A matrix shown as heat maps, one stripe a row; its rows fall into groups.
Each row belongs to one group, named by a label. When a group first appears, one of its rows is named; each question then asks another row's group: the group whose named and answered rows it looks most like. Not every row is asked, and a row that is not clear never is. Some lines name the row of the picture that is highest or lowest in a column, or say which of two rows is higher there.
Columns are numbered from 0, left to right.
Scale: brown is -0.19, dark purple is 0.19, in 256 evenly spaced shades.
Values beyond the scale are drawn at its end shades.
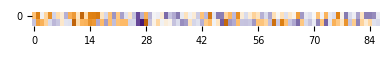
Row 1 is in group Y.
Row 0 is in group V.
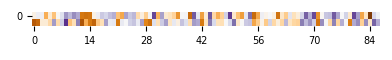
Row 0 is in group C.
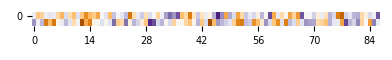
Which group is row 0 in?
V
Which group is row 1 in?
C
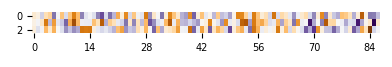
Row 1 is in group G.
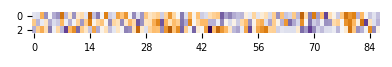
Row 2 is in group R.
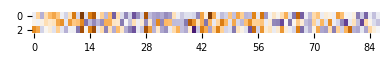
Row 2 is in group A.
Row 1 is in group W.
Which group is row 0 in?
A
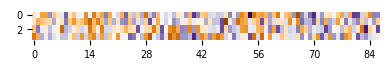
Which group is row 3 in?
A
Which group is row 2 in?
Y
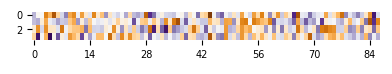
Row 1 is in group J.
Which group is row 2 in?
W
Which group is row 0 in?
G
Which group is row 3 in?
G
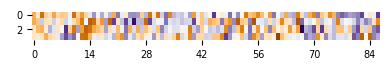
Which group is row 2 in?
V
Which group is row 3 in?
C
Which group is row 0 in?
W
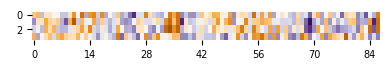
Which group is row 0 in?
A
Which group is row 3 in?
Y
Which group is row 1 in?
R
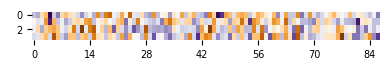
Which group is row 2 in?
A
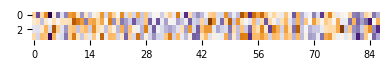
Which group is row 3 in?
G
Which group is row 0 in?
G
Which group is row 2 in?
G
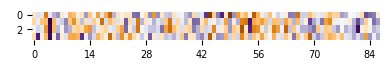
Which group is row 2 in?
C
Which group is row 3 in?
G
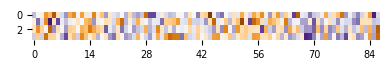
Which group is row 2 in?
V
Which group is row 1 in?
C
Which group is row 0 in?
G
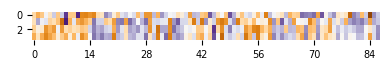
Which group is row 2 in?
W
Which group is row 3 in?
W
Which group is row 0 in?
V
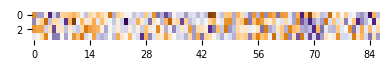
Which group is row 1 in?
R
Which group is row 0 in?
A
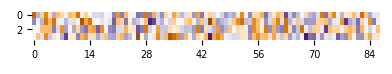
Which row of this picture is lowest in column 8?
0
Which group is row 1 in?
C
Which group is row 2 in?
Y
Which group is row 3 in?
R
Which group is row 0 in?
Y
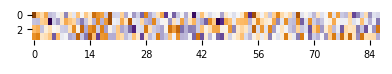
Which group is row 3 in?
Y
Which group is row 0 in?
G
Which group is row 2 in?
A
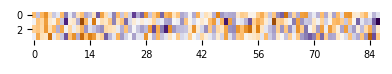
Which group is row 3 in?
V
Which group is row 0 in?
Y
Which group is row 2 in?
W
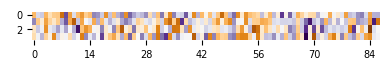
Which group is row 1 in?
R
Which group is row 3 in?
W
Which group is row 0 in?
W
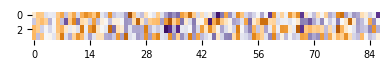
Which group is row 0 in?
V
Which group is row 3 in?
Y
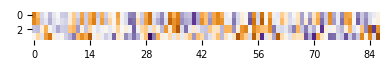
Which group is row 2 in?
J
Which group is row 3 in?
C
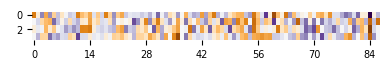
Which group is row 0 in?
C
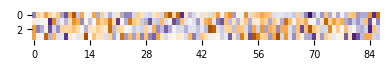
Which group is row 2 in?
A
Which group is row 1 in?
G
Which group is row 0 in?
R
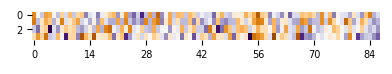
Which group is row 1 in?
Y
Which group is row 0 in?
W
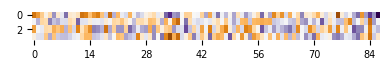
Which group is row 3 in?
C
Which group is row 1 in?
J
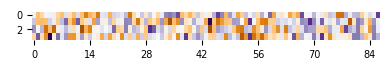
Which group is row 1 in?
R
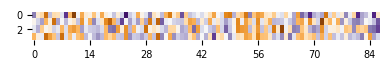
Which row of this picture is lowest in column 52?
2
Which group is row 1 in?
W
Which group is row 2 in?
Y
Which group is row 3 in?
W
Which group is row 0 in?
R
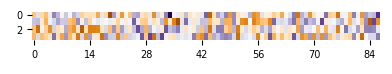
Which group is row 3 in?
Y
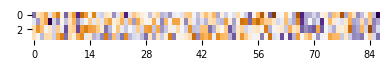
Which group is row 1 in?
J
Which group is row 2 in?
V
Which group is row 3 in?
W
